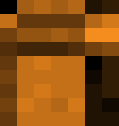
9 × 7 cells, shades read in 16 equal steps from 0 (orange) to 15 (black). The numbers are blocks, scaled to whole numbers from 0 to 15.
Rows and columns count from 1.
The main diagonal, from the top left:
15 9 6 11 3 14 12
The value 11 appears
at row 4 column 2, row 4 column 3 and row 4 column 4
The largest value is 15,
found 2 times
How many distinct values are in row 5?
5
